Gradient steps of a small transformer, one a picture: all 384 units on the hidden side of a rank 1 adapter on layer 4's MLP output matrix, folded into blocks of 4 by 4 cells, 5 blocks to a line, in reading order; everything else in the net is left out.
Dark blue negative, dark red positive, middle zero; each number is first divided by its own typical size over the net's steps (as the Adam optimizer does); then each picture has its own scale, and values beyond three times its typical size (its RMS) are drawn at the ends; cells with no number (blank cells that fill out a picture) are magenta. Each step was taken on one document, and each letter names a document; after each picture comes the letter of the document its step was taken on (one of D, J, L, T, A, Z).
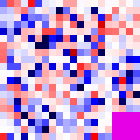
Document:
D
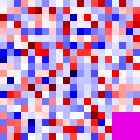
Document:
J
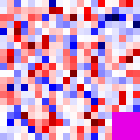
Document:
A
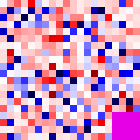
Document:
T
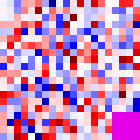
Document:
J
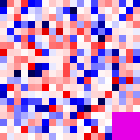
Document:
D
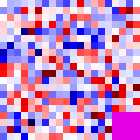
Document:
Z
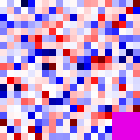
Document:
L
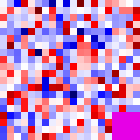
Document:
Z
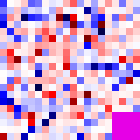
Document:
A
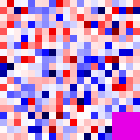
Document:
L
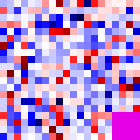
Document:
L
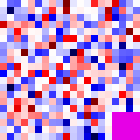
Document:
T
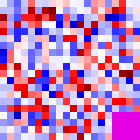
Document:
T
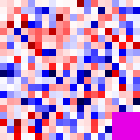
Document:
L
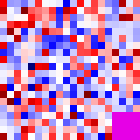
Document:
D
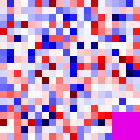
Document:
A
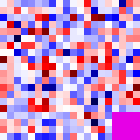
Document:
A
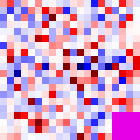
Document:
A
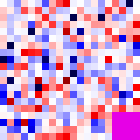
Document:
Z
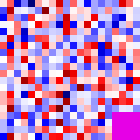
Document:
T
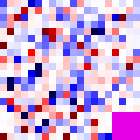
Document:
D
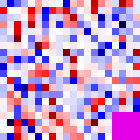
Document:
A
